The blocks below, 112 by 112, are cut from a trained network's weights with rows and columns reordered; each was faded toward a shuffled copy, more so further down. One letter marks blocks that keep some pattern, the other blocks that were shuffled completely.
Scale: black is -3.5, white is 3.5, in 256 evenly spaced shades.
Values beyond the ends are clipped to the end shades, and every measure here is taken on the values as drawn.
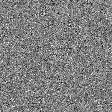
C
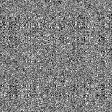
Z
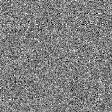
Z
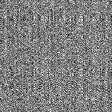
Z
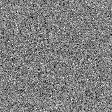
C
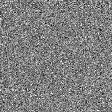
Z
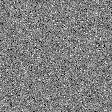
C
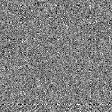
Z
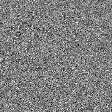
Z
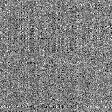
Z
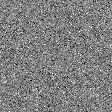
C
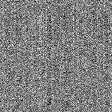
Z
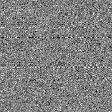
Z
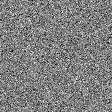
C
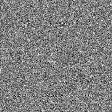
Z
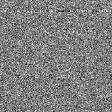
Z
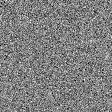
C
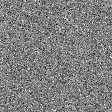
C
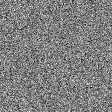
C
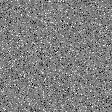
C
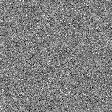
Z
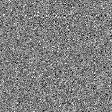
Z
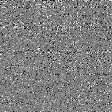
Z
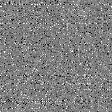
Z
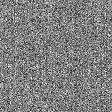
Z
